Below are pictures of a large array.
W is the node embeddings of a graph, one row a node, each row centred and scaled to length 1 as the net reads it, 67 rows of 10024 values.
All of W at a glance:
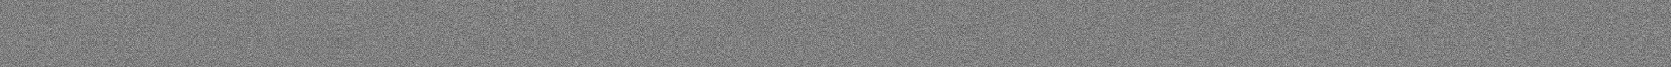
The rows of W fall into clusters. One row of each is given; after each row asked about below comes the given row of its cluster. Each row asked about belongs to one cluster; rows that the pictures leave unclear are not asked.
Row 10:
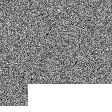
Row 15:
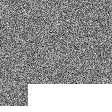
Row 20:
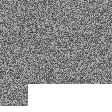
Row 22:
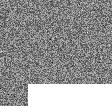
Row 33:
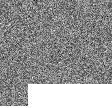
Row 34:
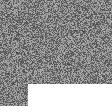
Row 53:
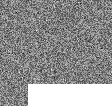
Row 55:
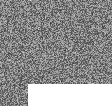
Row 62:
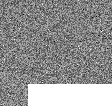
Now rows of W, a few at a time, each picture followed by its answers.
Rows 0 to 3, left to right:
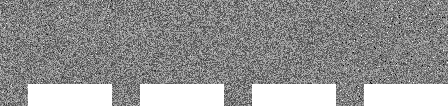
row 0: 10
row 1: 10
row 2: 55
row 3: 34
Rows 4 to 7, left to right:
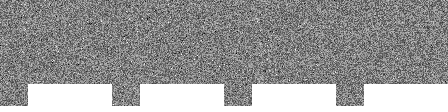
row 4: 33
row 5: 62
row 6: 53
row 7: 10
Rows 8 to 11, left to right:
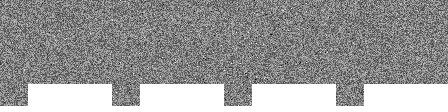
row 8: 53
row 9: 10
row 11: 34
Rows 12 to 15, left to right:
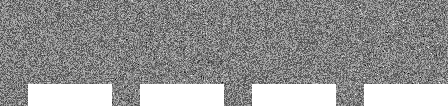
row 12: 53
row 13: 62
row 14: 55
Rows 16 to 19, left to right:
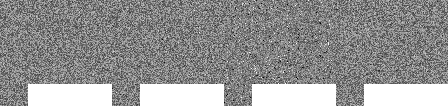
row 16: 22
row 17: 22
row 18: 55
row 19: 10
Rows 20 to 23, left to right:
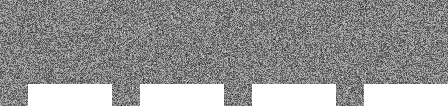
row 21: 10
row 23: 10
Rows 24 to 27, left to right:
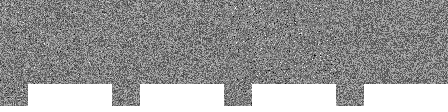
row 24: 53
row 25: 33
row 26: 55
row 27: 20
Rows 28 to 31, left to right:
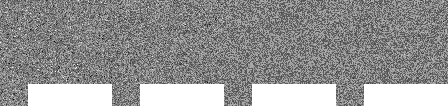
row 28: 62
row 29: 34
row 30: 53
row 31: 20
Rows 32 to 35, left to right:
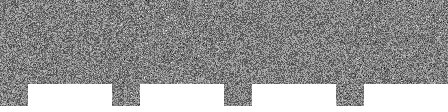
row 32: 62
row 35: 20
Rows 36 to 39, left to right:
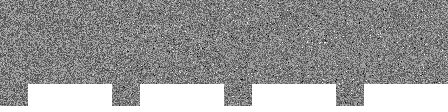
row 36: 22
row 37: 15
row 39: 53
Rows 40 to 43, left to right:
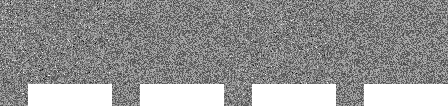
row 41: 34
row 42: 15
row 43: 34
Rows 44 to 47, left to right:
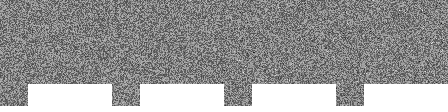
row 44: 15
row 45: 62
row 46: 53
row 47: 53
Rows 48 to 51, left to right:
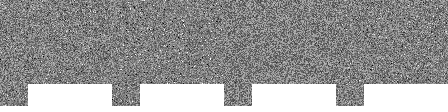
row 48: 15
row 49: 55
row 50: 33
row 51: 20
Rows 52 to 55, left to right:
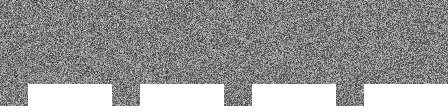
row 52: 33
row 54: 15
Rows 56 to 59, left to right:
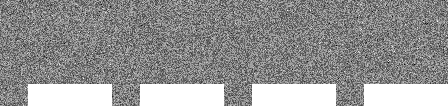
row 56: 10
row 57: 20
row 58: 53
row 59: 33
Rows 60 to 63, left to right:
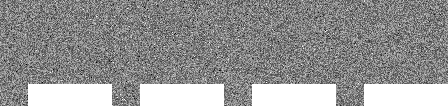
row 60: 62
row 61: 22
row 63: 15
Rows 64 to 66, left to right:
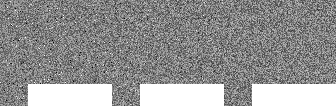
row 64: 34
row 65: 62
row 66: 22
